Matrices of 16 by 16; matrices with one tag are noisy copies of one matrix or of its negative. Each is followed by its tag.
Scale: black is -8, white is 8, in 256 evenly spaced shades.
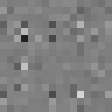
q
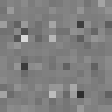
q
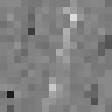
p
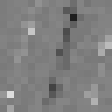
p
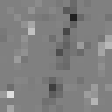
p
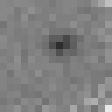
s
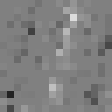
p
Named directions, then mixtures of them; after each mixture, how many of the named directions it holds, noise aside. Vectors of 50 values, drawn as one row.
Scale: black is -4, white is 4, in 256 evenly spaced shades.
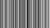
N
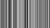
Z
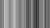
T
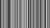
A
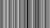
three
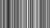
three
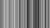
two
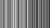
two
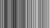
two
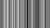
three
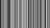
one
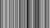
two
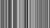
one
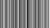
one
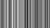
two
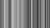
three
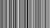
two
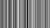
two
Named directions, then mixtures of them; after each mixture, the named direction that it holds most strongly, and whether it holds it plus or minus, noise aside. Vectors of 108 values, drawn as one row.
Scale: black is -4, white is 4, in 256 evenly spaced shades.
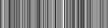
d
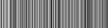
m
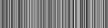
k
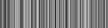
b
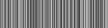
k, minus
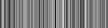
d, plus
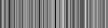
d, plus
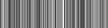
d, plus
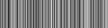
m, minus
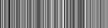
d, plus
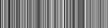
d, plus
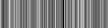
d, minus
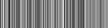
d, plus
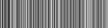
m, minus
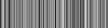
d, plus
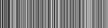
m, minus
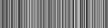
k, plus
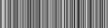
k, minus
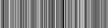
d, minus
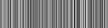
k, minus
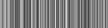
b, minus
